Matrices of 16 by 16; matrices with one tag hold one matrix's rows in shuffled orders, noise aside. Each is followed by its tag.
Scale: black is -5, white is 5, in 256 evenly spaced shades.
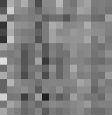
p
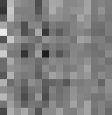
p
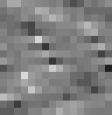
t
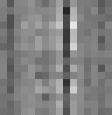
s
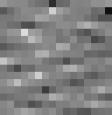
t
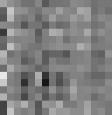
p
